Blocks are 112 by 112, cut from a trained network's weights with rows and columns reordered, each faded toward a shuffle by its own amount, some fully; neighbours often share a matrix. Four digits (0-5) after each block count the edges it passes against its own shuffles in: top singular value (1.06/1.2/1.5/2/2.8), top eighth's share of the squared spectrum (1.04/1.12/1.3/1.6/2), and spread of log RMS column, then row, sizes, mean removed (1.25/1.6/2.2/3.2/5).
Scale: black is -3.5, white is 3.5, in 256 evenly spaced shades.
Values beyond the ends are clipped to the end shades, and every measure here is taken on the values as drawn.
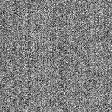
3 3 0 1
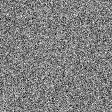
0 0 0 0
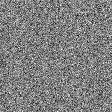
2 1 0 0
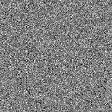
3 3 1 1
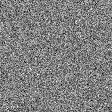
0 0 0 0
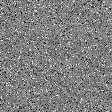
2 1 0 0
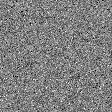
0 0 0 0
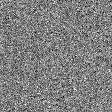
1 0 0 0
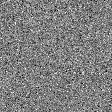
2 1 0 0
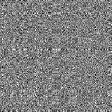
4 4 2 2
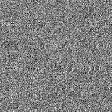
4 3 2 1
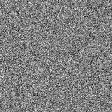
3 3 0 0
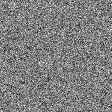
0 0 0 0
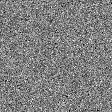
0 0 0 0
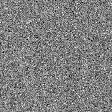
2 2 0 0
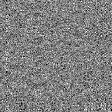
3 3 2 2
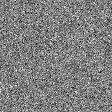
1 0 0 0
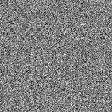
4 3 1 1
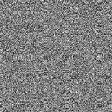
4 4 2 2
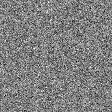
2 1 0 0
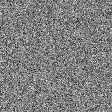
1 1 0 0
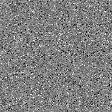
3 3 0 2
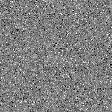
3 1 0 1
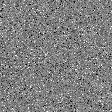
1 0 0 0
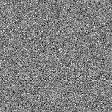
3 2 0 1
